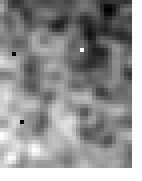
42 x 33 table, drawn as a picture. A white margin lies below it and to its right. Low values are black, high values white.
Ninth with the lowest average: top right. Odd rows or columns: none. Histogram: bell-shaped. Lone odd cells: 3, 1 higher and 2 lower than their neighbours. Slope: up to the bottom left. Average level on the scale: 50%. Ninth with the highest average: bottom left. Grain: blotchy.
